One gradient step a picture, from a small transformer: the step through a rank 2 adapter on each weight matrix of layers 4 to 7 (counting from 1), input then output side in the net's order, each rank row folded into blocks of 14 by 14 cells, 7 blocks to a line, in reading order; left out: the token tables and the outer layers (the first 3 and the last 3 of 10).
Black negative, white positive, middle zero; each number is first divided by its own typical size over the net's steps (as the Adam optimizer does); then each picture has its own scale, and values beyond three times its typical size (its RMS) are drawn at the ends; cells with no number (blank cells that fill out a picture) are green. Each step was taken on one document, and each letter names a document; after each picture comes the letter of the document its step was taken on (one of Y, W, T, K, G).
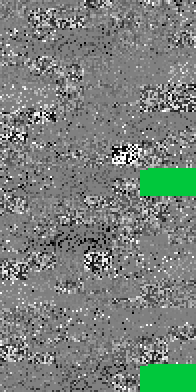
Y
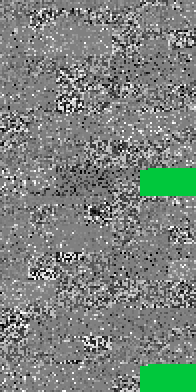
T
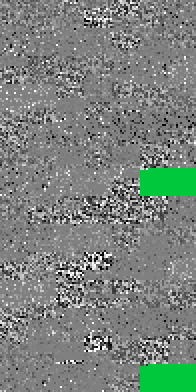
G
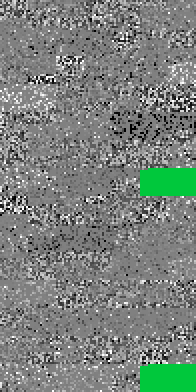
T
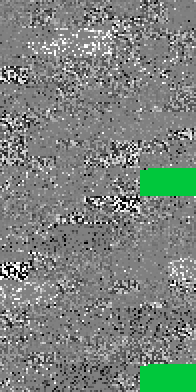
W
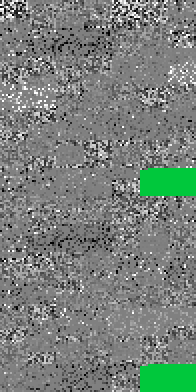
Y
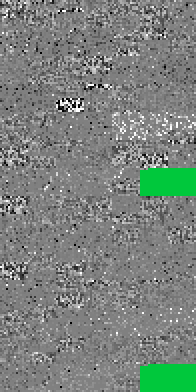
G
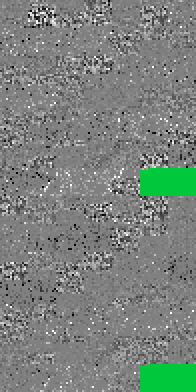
G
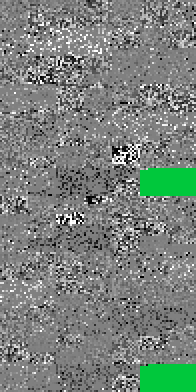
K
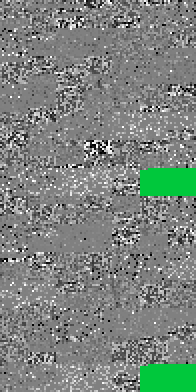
Y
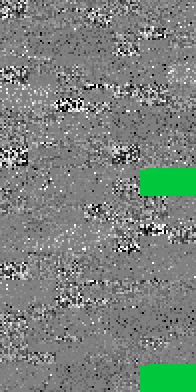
G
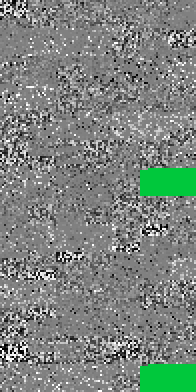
T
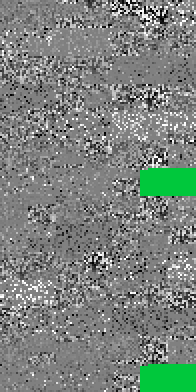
K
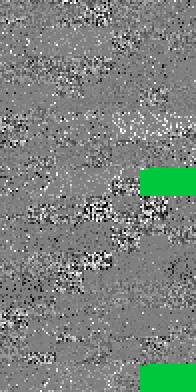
G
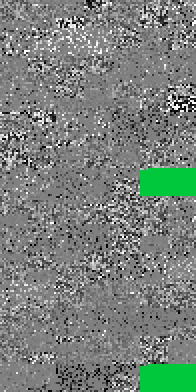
K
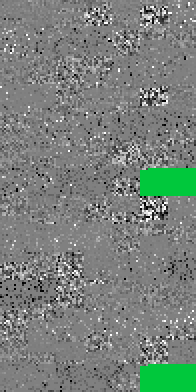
G
